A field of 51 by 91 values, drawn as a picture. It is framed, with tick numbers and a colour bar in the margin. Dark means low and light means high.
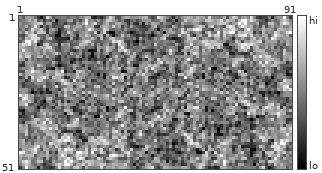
No row or column stands out. No regular stripes run through it. No overall slope runs across the table. Overall the values sit about 50% of the way up the scale. It looks the same turned upside down.
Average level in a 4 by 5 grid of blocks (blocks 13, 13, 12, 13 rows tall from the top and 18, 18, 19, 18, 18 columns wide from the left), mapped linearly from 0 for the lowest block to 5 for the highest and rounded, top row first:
33055 / 21222 / 22212 / 55033
